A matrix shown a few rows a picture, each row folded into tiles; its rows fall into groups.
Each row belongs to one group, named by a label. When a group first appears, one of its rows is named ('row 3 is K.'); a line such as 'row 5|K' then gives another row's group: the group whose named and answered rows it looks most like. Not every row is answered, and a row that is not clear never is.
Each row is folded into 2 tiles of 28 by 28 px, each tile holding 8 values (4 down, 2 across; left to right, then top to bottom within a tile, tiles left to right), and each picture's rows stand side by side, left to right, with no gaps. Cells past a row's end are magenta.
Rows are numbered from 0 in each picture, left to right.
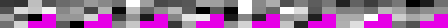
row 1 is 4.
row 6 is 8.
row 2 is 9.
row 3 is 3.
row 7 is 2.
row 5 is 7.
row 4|9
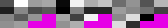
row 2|7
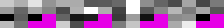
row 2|9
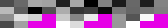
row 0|3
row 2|8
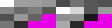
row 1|7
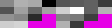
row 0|9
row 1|7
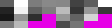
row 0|9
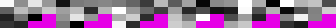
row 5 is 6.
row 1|4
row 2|7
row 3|8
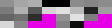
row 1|4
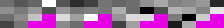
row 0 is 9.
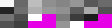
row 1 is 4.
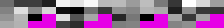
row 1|6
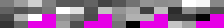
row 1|7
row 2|4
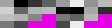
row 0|2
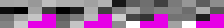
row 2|8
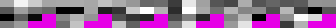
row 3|9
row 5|3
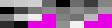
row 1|8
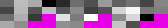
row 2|7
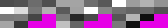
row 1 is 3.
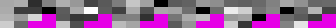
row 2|9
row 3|3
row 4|7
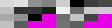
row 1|2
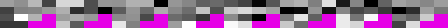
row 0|6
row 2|9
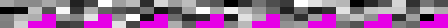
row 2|7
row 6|2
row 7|2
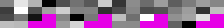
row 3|4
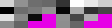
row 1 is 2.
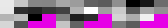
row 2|2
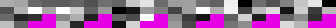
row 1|7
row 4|2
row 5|9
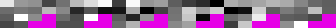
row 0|6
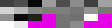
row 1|8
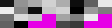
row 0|4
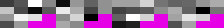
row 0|3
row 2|6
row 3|3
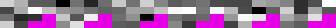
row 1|8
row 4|3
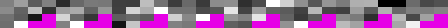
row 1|8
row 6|9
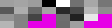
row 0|9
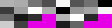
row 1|6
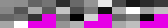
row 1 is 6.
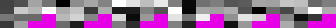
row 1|4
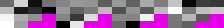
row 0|8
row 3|2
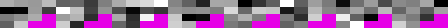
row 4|2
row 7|9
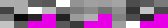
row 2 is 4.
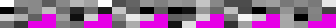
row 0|6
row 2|3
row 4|3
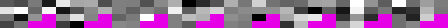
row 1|6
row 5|3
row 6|9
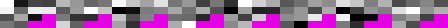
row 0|2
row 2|6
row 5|4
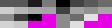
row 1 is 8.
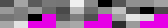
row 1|9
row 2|3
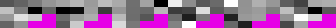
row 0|3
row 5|3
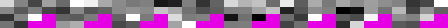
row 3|8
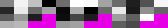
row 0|9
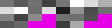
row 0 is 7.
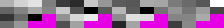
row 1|3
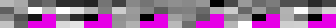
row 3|9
